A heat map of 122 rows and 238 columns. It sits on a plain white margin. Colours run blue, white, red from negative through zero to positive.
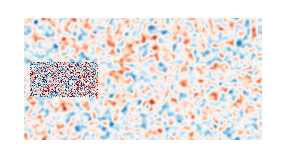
The texture is blotchy. The halves do not mirror each other. An odd patch, rougher than its surroundings, sits in the middle left. There is no overall slope. The middle left is the roughest part. On average the colour sits 50% of the way up the scale.
